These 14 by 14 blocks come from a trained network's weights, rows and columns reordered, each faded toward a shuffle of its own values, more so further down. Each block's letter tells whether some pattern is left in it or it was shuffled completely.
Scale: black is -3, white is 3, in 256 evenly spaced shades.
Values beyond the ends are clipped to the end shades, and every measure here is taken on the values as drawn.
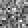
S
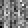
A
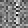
A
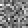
S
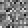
A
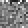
A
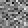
S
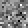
S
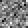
S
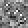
S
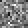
S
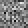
S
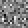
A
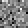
S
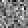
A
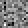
A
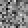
S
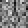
A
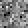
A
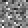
S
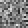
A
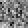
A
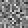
A
